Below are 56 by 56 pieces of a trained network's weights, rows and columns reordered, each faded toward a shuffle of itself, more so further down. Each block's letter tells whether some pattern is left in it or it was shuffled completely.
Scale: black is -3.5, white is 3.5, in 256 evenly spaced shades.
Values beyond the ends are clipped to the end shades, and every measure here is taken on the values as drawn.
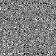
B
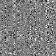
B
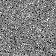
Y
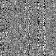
B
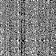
B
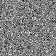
Y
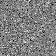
Y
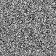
Y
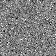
Y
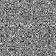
B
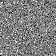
Y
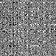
B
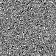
Y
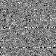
B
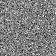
Y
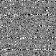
B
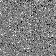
Y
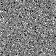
Y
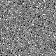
Y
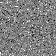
Y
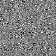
B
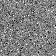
Y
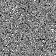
Y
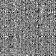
B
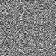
B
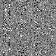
B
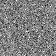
Y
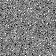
Y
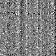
B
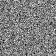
Y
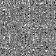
B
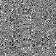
B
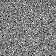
Y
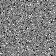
Y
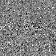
B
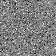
Y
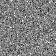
Y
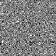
B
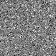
Y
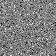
Y
